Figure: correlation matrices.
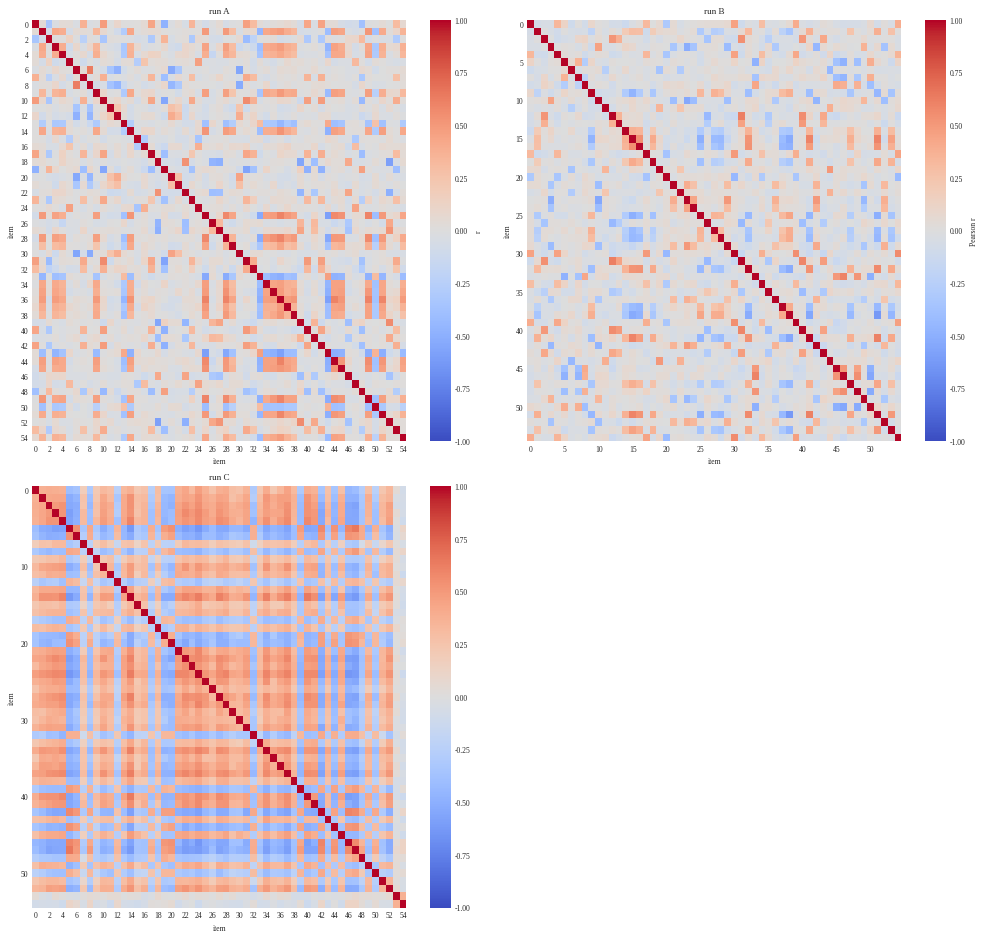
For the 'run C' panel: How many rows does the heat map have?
55
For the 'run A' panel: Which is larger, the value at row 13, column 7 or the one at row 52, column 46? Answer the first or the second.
the first
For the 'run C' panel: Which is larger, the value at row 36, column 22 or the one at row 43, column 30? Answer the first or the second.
the first
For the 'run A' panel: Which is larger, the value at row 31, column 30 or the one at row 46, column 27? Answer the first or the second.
the first
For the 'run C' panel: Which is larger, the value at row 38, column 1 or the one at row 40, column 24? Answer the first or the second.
the second
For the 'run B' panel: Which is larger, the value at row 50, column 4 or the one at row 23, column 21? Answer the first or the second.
the second
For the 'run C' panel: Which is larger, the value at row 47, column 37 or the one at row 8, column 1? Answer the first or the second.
the second
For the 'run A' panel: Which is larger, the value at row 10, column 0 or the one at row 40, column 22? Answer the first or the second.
the first
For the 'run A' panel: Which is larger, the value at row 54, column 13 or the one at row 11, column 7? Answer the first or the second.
the second
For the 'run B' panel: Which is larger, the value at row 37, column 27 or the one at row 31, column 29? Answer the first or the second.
the first
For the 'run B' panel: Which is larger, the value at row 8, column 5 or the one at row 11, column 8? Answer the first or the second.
the second
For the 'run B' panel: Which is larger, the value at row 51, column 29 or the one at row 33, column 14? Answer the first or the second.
the second
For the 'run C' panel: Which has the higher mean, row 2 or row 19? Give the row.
2
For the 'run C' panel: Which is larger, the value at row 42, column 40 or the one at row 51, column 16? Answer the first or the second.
the second
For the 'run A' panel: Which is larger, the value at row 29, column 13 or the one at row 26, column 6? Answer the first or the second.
the second
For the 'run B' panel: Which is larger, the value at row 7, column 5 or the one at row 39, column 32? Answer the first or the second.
the first
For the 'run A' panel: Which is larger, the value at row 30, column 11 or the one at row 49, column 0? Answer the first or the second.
the first
